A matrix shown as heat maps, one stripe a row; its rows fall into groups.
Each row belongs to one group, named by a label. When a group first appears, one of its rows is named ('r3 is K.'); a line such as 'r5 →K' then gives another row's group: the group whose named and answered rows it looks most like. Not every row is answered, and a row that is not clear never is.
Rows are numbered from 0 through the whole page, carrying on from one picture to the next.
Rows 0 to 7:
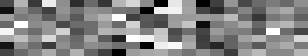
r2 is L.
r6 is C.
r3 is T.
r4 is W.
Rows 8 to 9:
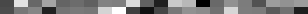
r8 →T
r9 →L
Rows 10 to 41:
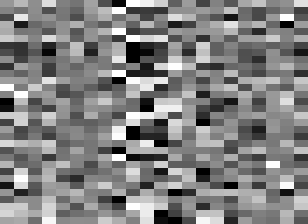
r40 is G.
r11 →L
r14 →L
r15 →W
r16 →L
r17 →L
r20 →L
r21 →W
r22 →G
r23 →T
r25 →C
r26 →W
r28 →L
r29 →L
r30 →G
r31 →W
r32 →L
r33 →W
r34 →T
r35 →T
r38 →W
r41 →G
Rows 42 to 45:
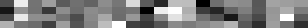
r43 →C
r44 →C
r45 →L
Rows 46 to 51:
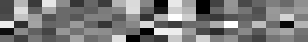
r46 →T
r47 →T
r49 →G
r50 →C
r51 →L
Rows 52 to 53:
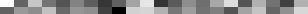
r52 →G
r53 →W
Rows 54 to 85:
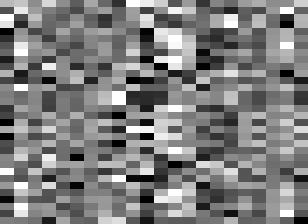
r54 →W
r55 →C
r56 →G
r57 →G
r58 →C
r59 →C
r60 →C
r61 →T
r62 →C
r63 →T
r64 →G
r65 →L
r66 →T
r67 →L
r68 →L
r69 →C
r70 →W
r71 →C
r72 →W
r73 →C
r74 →W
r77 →G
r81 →C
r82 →C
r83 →T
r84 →C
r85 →L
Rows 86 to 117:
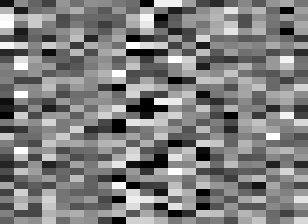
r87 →G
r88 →G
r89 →G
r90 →G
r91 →L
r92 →W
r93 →L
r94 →C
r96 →L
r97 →G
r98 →W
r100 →C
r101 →L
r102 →C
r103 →W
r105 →W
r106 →G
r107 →T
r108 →T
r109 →L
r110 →C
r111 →W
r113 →T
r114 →W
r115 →T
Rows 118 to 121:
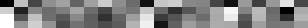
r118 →C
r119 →G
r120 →G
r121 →G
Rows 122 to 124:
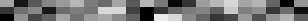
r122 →G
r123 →L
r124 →C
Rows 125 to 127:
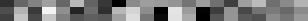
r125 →W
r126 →T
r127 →T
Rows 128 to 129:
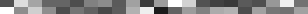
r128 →C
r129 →G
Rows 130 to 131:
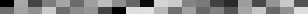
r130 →C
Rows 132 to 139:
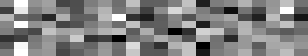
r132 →T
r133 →C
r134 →L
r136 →G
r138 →T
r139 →T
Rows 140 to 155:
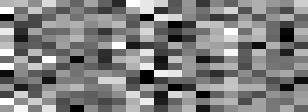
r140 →W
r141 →G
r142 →C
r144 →G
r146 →L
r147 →G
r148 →T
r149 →G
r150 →C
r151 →L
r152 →G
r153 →T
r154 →G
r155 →T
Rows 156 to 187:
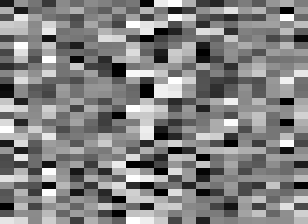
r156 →C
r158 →C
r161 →L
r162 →T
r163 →T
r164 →T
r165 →W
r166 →W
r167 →C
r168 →C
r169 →C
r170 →G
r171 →W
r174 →G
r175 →G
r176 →C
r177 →G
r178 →T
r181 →W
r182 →L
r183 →T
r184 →W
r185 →C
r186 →W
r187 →W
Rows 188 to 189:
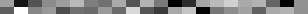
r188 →G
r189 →T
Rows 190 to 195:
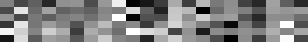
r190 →L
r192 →L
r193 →C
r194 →W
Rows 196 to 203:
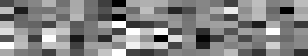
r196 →W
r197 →G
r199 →L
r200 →W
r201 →T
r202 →W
